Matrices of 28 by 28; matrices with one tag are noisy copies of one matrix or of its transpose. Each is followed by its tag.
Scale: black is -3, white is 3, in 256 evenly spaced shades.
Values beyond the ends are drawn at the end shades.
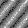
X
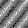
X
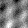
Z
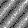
X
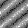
X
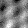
Z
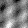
Z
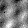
Z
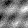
Z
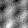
Z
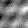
Z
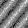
X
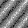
X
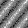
X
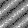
X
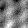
Z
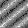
X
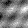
Z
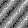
X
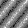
X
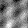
Z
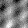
Z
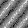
X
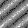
X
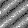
X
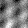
Z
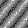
X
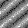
X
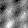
Z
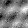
Z
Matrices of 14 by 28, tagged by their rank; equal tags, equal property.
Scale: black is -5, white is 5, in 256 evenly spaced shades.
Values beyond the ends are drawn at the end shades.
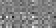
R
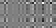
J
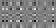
J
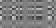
J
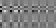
J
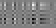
J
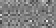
R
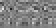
R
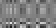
J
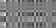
J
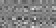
R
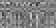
R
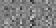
R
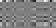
J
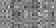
R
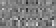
R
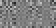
R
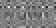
R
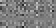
R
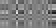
J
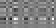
J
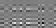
J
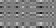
J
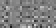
R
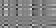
J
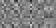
R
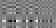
J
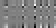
J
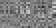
R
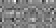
R
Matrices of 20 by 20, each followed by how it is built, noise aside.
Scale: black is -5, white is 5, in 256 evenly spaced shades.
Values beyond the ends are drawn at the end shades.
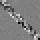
banded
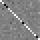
diagonal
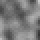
smooth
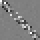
banded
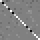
diagonal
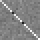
diagonal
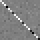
diagonal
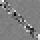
banded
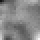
smooth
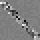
banded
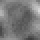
smooth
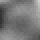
smooth
